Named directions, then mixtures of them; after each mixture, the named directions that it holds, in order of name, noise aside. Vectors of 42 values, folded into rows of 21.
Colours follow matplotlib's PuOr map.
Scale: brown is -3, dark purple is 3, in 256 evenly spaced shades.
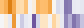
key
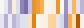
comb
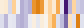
comb, key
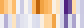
comb, key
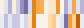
comb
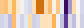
comb, key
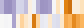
key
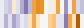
comb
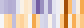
comb, key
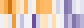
key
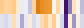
comb, key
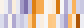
comb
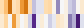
comb, key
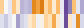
comb, key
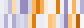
comb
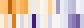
comb, key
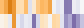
key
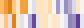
comb, key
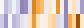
comb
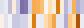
comb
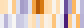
comb, key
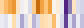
comb, key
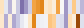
comb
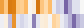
key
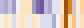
comb, key
